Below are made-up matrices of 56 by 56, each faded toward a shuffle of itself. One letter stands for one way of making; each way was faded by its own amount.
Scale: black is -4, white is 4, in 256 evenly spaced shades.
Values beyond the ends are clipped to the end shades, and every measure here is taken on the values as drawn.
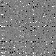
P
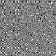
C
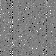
P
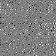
P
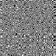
C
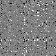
P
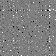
P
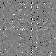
P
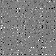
P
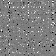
P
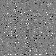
P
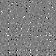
P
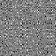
C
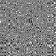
C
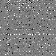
P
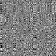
C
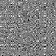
C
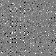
P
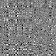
C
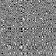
C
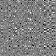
C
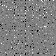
P
